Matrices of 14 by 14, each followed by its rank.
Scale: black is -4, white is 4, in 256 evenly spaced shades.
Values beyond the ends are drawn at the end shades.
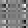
one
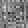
three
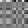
one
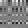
one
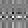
one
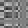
one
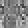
three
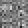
three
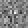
three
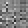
three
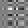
one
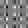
one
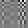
one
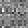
three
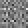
three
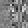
three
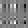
one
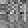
three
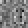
three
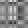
one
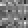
three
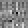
three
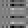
one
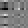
one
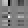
one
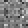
three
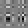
one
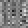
three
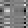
one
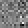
three
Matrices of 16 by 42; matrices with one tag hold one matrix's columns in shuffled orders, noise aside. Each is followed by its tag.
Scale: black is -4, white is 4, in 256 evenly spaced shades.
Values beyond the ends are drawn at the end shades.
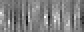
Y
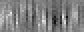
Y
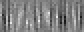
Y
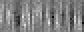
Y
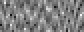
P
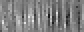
Y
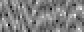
P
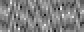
P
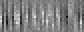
Y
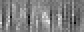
Y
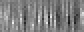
Y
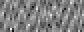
P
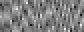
P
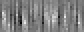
Y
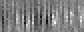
Y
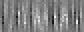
Y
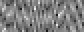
P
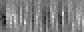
Y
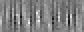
Y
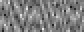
P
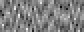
P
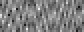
P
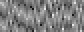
P
